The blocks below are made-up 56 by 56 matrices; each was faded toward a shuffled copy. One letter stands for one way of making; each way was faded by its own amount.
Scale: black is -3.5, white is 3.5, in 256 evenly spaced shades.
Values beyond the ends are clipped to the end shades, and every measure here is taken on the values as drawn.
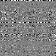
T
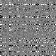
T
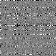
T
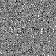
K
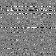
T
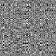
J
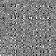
J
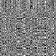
J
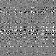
T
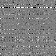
T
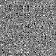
K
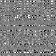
T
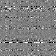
T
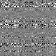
T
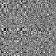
J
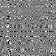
T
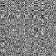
J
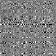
T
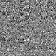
K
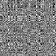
J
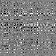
T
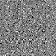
K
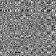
J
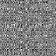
J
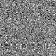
K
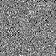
K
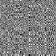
J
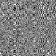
J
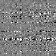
T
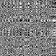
J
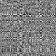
J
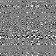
T
